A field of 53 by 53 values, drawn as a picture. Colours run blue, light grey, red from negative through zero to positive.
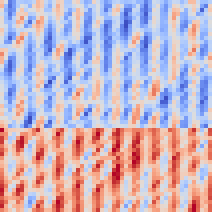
Average level on the scale: 50%. Ninth with the lowest average: top middle. Seam: horizontal, 60% of the way down, the bottom part higher. Stripes: upright, repeating 11 times.
